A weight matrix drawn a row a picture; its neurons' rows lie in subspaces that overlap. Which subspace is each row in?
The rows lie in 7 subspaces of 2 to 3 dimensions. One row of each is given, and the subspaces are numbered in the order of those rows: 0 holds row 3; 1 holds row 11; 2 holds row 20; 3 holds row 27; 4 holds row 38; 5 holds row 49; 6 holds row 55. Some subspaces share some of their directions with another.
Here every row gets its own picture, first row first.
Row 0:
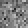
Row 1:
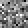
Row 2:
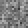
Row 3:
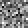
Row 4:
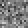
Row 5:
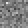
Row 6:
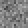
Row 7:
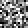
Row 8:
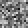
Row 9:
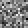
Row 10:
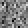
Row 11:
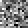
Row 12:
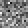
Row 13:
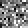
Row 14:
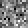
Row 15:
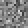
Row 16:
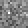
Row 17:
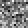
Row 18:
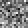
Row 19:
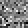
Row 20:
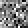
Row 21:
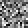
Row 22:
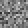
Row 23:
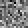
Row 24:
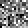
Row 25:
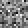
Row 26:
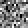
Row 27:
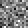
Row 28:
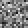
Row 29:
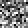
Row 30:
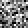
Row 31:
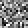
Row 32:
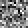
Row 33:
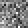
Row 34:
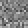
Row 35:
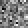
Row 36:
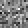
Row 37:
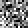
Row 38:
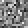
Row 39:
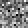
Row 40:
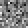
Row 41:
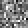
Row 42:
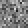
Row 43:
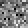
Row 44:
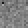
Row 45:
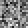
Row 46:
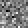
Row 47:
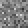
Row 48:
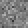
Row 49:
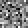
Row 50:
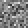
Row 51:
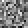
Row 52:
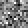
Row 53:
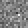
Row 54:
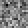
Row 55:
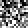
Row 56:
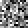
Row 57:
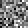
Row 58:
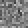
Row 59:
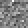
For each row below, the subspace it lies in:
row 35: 1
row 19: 0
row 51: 4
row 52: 6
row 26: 2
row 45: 6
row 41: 2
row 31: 0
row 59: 5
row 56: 1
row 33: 2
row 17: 5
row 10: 2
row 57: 3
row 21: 0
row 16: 6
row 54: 6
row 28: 0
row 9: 0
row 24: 3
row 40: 6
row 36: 4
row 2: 6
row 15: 4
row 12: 6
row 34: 0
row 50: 5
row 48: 4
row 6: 2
